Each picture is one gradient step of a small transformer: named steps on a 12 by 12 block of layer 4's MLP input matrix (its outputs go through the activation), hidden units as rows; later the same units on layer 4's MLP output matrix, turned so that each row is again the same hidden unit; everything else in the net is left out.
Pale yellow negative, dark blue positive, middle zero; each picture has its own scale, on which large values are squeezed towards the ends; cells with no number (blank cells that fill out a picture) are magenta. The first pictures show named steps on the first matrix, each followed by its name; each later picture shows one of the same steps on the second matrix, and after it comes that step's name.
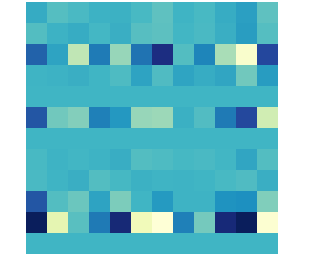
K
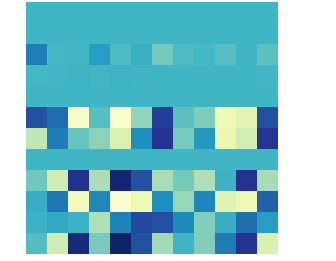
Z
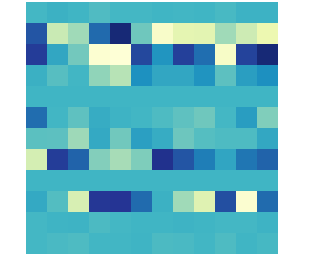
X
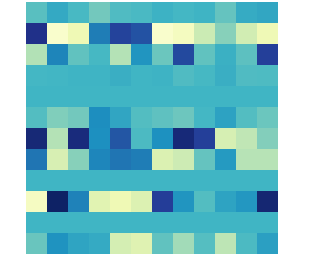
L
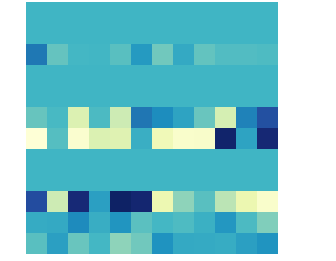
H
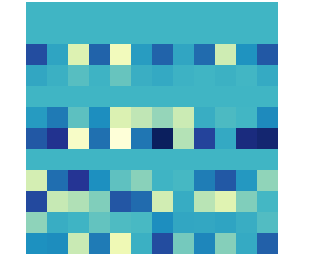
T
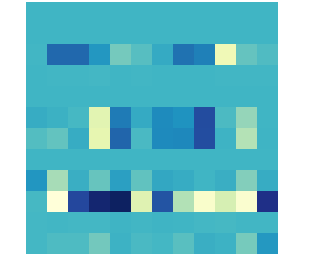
T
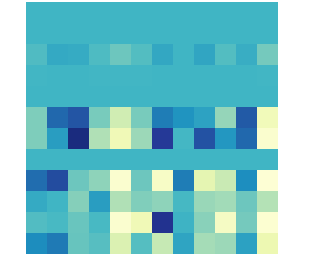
Z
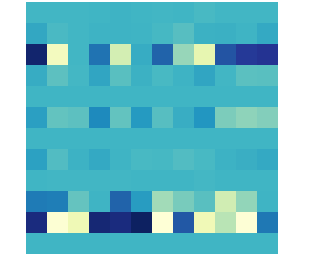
K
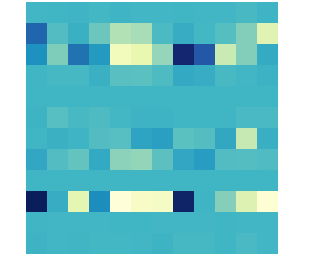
X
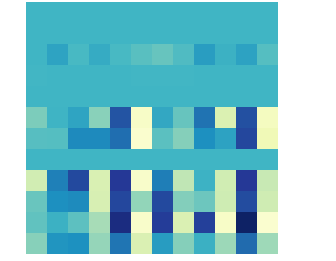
Z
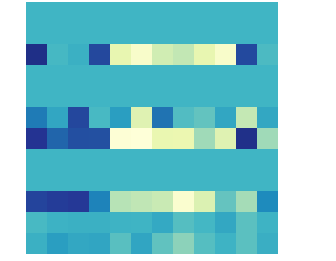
H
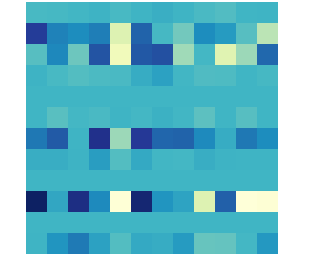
L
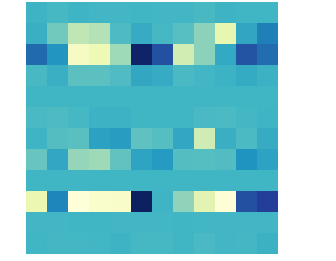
X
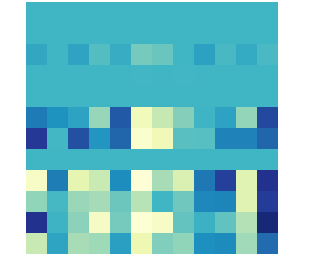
Z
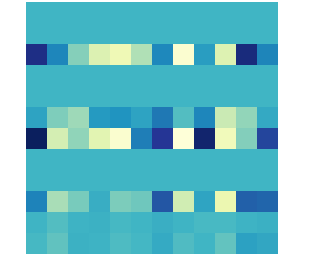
H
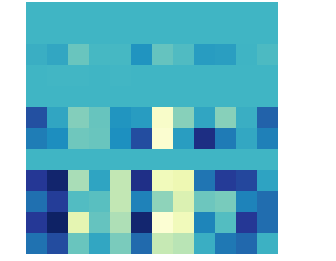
Z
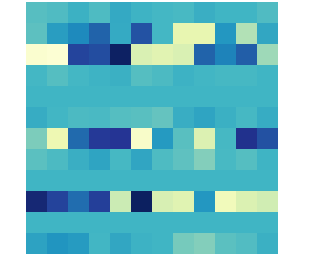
L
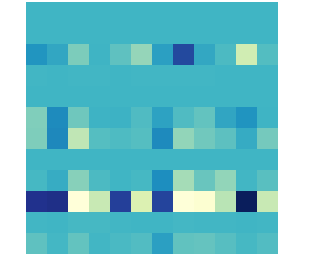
T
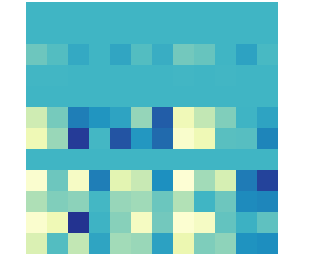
Z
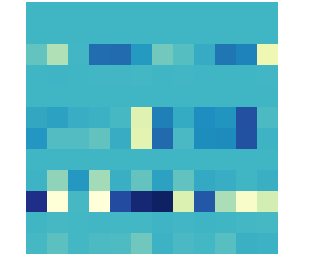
T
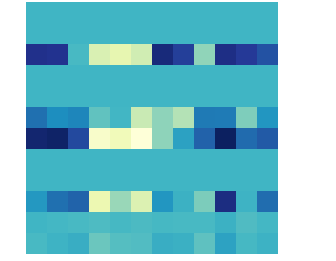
H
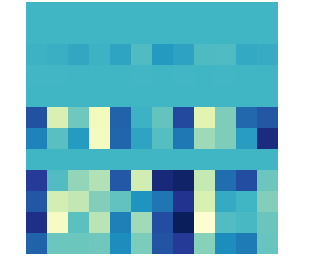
Z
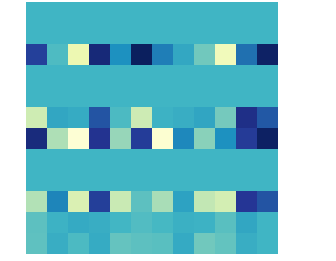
H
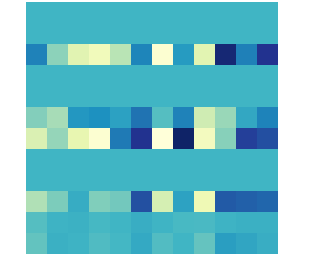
H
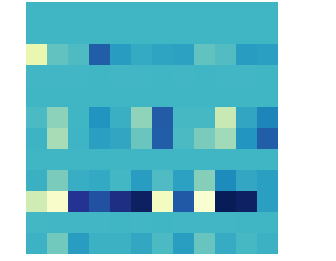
T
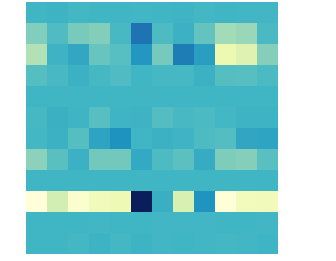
X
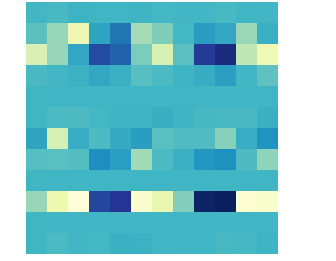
X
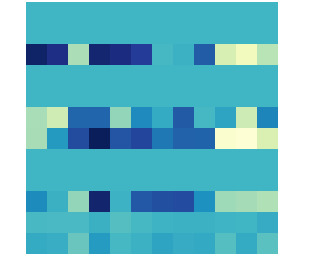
H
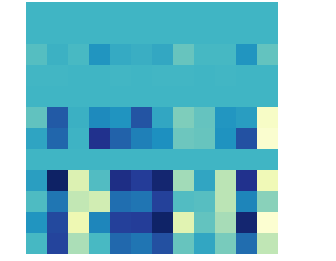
Z
